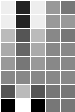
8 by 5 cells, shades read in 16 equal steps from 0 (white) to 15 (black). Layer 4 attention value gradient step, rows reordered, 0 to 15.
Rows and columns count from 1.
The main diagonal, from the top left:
1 13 4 7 7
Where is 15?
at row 8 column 1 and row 8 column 3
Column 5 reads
8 6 8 7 7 7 8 8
